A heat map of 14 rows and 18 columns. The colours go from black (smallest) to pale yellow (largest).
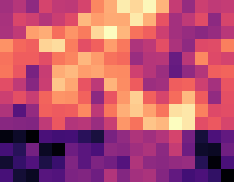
The top middle is the ninth with the highest average. The top part is higher, up to a seam about 70% of the way down. The histogram is bell-shaped.
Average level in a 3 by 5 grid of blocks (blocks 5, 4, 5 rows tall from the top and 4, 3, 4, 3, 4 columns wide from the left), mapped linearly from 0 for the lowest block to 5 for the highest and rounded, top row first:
4 4 5 3 3
3 5 4 3 4
0 1 2 3 1
